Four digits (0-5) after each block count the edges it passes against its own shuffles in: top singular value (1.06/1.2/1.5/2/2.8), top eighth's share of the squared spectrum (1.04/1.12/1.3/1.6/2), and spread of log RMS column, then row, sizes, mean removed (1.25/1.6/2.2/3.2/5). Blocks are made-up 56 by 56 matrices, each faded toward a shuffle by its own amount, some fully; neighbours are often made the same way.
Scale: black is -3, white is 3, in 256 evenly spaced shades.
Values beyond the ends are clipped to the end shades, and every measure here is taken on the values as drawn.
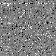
3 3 1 2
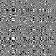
4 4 3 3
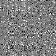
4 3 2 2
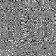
4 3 1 2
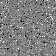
0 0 0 0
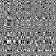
4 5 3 3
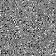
3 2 0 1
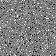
0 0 0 0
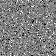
1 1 0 0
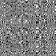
4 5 2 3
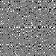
4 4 2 2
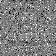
2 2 1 0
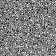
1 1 0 0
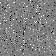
1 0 0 0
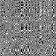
4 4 3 2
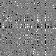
4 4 2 2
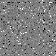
3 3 1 1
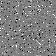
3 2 0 1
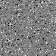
1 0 0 0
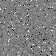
0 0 0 0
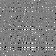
4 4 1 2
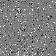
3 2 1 0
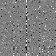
4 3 1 0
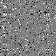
3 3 2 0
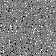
1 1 1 0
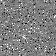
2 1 0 0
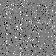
3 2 1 0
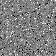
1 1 0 0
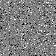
2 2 1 0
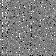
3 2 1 0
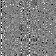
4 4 3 0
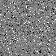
0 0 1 0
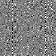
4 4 3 0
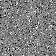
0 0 0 0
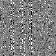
3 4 3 0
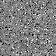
2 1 1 0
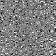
3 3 2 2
